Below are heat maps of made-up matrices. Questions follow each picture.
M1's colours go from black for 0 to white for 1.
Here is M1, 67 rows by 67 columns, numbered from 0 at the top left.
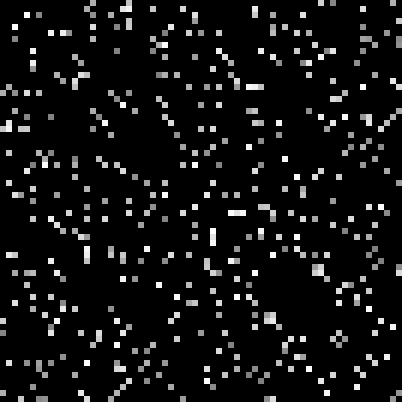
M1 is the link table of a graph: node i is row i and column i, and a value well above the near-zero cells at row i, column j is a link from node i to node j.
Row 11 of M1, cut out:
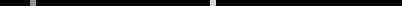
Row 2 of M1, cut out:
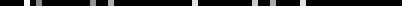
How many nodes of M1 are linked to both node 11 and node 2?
0
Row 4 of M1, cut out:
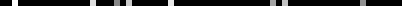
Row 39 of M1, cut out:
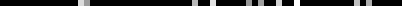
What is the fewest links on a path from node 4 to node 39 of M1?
3
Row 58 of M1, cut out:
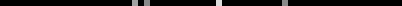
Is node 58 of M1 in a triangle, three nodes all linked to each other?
no
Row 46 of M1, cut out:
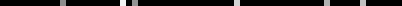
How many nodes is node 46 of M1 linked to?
6
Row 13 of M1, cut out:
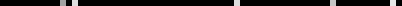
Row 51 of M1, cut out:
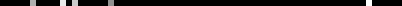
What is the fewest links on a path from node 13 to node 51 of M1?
2
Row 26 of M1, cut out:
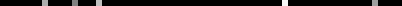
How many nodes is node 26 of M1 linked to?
5
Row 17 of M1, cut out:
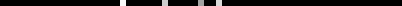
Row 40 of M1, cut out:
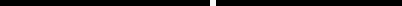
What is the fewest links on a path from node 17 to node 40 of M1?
4
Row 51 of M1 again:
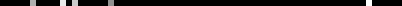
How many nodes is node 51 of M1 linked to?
5
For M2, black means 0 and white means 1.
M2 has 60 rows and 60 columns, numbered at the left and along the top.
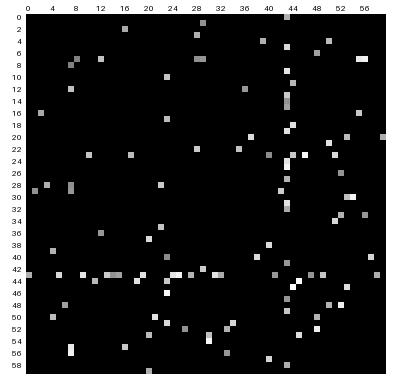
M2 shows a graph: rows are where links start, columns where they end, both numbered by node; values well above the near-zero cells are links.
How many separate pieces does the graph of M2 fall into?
3
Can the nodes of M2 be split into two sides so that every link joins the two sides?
yes
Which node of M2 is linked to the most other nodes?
node 43
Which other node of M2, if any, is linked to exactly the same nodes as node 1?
node 42
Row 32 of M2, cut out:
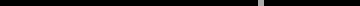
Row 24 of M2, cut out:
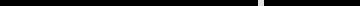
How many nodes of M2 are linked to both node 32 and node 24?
1
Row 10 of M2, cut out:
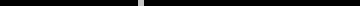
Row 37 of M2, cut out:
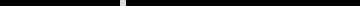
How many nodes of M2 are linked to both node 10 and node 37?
0
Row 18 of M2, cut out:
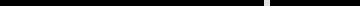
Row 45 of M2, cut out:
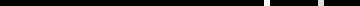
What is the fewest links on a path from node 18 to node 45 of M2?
2
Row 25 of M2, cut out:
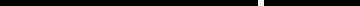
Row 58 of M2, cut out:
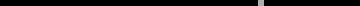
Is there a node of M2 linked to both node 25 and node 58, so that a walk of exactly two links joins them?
yes
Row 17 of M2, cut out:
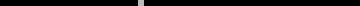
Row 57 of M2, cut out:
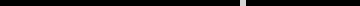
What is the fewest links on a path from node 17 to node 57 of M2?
3
